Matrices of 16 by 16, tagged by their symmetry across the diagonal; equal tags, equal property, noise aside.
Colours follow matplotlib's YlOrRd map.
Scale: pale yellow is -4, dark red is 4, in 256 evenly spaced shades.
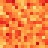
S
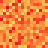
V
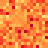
V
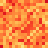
V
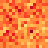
V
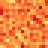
S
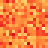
S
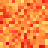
S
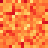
V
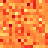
S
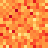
V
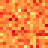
S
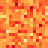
S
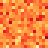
S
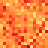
S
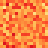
S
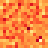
V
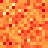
V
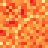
V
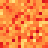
V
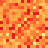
V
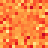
S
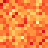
V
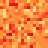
S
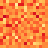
S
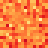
V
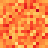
V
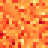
S
